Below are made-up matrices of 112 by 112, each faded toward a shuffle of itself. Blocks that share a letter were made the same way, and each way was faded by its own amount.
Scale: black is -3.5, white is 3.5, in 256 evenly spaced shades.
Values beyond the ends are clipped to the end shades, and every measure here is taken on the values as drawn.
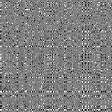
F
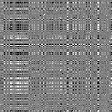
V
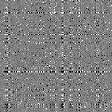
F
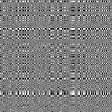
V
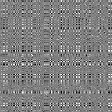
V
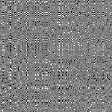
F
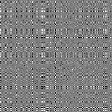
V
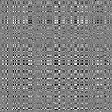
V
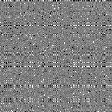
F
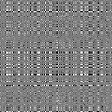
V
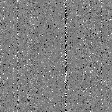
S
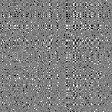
F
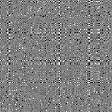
F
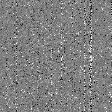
S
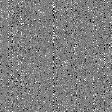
S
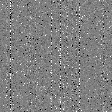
S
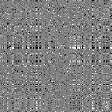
F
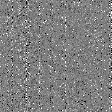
S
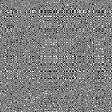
F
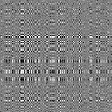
V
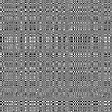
V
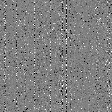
S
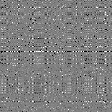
F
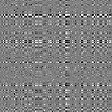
V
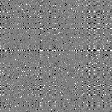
F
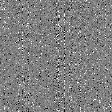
S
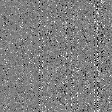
S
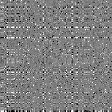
F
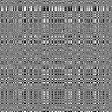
V
